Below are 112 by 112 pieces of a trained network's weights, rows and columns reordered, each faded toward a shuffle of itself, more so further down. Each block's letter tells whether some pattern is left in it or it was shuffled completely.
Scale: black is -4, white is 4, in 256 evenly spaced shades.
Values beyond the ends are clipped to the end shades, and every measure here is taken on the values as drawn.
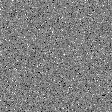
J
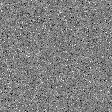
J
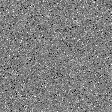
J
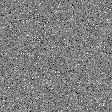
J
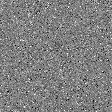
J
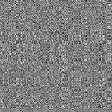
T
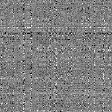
T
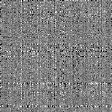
T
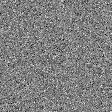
J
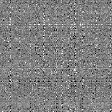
T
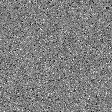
J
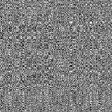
T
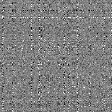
T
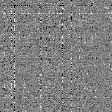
T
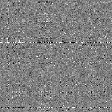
T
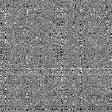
T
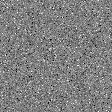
J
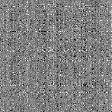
T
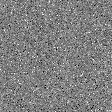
J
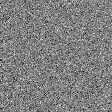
J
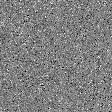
J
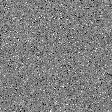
J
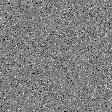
J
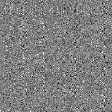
T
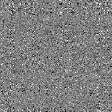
T
